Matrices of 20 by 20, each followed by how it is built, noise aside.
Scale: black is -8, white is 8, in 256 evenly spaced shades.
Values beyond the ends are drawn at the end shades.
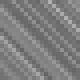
Toeplitz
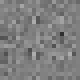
low rank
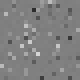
sparse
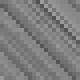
Toeplitz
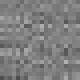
low rank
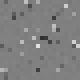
sparse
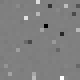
sparse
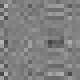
low rank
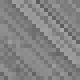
Toeplitz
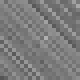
Toeplitz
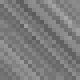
Toeplitz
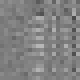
low rank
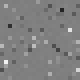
sparse
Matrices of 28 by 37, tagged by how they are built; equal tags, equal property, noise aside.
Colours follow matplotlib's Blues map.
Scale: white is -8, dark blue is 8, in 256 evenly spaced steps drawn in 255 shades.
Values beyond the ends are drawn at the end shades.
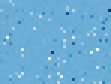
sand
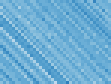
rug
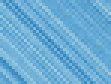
rug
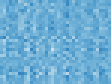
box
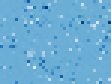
sand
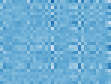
box
